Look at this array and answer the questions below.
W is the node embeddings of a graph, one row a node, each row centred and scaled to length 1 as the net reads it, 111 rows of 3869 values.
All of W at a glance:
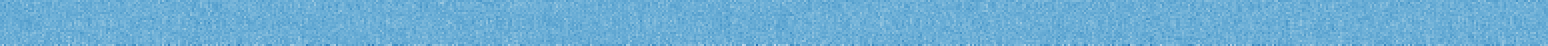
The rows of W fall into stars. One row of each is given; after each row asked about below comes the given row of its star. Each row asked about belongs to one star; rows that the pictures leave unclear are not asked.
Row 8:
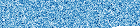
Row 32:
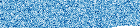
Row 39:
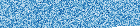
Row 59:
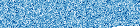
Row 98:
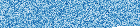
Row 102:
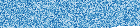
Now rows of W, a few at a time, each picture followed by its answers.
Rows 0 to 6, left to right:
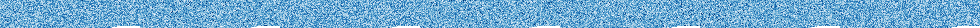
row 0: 8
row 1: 102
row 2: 39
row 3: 39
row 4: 102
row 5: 32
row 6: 32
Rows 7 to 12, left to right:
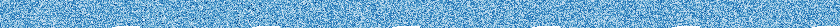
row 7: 32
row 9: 59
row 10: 8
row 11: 32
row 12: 8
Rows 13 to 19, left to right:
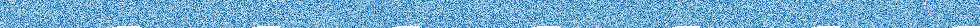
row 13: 59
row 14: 102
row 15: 32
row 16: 8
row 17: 32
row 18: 102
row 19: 8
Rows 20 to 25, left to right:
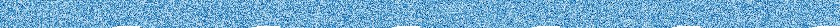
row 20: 39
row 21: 32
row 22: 32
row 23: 98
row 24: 102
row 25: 32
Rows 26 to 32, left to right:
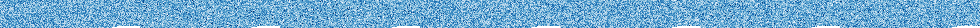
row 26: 98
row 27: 8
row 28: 8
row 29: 102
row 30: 32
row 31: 32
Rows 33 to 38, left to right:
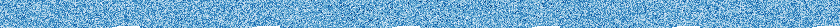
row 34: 39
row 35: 39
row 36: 32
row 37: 98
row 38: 59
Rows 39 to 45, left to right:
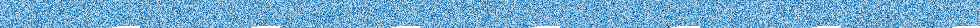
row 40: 102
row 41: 98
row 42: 32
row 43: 8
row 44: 39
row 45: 59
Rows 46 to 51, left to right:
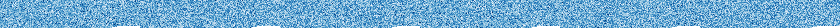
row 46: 39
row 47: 102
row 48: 32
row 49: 102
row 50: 98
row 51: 39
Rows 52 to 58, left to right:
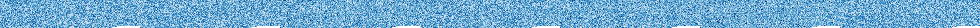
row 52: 102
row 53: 98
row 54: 59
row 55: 102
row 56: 102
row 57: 98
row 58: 59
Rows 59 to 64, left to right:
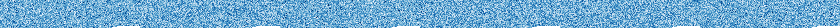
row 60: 59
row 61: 98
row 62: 39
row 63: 59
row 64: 102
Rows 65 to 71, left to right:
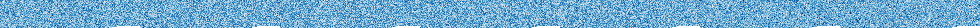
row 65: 39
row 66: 98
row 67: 32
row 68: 102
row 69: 59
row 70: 39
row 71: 98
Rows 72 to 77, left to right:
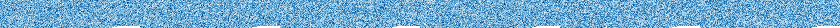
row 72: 39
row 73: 39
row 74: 98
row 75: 59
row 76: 39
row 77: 32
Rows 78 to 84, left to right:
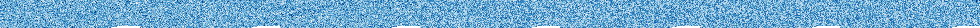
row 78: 32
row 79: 102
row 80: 32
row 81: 32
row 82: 8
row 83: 59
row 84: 59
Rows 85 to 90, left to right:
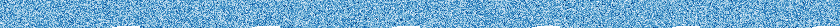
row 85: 8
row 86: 39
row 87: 39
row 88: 32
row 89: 59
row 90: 59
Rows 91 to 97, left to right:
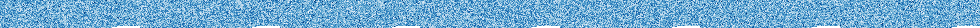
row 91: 102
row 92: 59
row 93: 59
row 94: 32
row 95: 8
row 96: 102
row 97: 32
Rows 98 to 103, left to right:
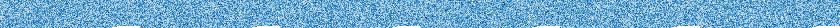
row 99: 8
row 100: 59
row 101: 59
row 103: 59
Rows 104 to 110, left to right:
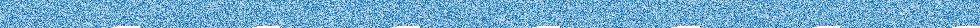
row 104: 102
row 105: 59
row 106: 8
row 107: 39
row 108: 102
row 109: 39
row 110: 8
